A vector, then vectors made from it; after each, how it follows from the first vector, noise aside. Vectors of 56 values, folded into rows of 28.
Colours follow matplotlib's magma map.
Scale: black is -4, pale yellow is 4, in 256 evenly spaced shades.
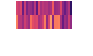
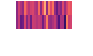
wrapped around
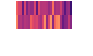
copied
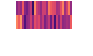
wrapped around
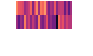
wrapped around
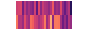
copied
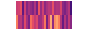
copied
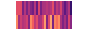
copied
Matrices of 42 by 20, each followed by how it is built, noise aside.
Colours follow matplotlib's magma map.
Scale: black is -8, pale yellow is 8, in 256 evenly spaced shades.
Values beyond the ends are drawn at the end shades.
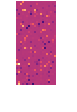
sparse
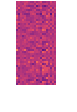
low rank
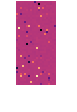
sparse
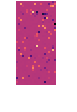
sparse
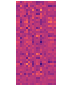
low rank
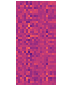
low rank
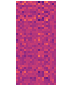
low rank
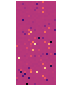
sparse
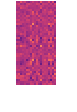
low rank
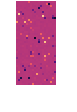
sparse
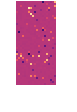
sparse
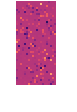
sparse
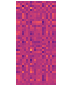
low rank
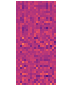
low rank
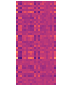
low rank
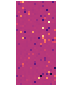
sparse
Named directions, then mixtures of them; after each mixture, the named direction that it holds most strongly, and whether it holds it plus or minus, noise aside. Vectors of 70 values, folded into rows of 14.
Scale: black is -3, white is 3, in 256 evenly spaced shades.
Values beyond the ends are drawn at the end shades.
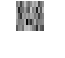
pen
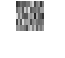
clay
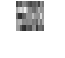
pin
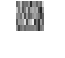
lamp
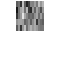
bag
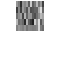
lamp, minus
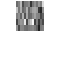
lamp, plus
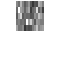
pen, minus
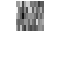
bag, minus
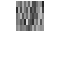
lamp, minus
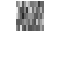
bag, minus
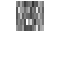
pen, minus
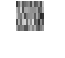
lamp, plus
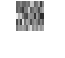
clay, plus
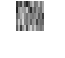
bag, plus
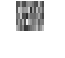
pen, minus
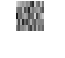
clay, minus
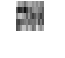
pin, minus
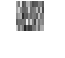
pen, minus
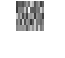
clay, plus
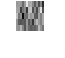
bag, minus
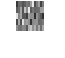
clay, plus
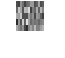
clay, plus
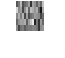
lamp, plus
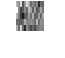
bag, minus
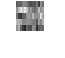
pin, plus
